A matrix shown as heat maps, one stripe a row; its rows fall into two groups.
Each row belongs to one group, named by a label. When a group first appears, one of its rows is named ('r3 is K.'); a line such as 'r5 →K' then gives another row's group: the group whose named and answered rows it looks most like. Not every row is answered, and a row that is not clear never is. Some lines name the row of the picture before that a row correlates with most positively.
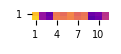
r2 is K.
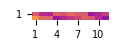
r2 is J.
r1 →K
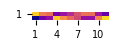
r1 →J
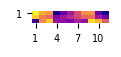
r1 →J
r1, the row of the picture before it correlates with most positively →1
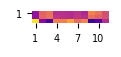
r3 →K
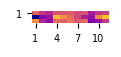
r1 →K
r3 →K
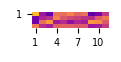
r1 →K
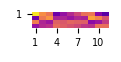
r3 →K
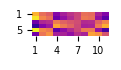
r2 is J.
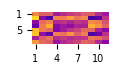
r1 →J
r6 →K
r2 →K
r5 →J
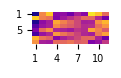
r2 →J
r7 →J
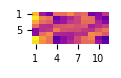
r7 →J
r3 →J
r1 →K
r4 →K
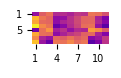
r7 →K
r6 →J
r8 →K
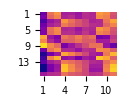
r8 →K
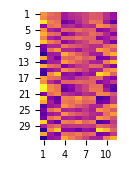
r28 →K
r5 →K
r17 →J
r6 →J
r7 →K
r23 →K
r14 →J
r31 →K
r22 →K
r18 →K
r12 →K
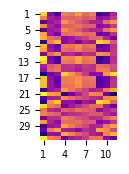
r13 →K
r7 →J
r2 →K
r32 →J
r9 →K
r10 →K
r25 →K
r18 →K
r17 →K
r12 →K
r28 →K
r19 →K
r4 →K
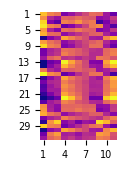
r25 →K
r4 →J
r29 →J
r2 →K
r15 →K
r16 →J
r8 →J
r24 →K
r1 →J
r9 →J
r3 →K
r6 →J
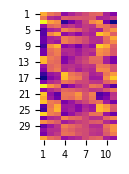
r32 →J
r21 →K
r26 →J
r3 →J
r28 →J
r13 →J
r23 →J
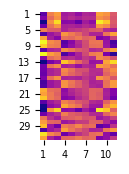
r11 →J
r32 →K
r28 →J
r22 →J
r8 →J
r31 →J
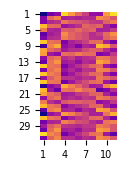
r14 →J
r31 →J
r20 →K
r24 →J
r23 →K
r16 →J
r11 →K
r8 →J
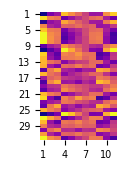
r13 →J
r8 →J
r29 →K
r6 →J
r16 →J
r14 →K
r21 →J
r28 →K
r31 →K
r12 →K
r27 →J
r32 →J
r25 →J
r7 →J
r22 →K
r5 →J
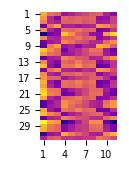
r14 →K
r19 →K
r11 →J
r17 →J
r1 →J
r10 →J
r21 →J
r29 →J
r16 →K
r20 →J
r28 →J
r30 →J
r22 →K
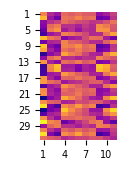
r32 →J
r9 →K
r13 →K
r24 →K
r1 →K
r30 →K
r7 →J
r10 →K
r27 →K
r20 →K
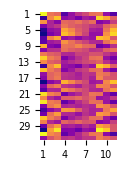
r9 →K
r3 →K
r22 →K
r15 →J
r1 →J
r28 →K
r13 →J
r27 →J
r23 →J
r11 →J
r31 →J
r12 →J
